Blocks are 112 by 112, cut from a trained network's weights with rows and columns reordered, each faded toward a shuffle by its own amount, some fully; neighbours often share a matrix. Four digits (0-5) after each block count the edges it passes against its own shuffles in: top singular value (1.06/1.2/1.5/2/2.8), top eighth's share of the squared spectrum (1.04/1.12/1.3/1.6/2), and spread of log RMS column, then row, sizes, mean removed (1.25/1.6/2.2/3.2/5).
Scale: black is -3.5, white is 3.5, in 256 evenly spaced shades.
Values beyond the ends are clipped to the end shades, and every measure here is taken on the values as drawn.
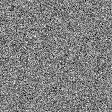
0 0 0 0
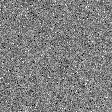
0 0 0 0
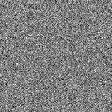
4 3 1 1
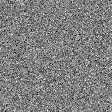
1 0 0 0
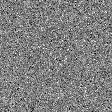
1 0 0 0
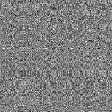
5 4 2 2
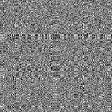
5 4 2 3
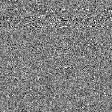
3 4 2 3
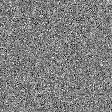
2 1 0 0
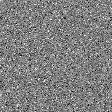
3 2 1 1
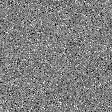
0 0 0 0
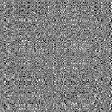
5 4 3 3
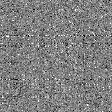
3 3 0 2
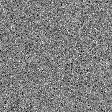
0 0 0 0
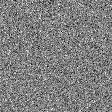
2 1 0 0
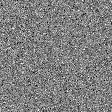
0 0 0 0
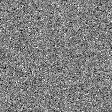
1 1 0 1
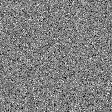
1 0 0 0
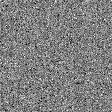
2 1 0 0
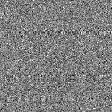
4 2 0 1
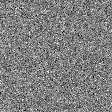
1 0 0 0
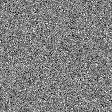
1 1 0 0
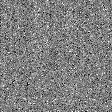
2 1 0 1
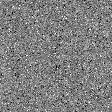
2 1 0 0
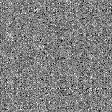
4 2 0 2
